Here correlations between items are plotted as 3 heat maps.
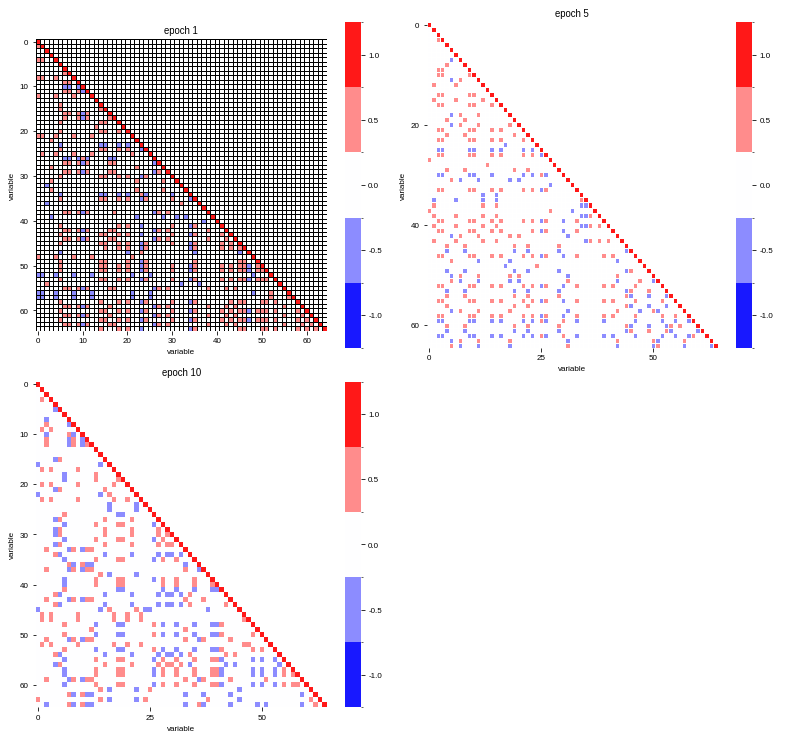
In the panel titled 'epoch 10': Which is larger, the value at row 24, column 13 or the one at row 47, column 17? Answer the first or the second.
the second
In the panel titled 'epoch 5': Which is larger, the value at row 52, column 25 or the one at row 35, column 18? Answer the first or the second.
the second
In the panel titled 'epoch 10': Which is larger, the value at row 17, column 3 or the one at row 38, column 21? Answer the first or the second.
the first
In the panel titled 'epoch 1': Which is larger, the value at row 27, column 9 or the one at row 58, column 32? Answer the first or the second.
the first
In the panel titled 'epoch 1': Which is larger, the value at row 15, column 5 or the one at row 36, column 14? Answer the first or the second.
the first
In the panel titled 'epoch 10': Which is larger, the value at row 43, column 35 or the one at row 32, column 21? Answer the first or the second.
the second
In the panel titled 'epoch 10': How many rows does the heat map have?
65
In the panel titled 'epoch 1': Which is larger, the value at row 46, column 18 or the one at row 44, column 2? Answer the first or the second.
the first
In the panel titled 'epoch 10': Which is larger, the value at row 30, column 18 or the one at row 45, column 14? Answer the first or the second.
the first
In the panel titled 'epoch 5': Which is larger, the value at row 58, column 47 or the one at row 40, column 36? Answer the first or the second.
the second
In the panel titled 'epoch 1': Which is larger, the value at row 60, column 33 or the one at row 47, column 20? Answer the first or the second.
the first
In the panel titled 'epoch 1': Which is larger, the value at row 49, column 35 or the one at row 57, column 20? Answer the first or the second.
the first
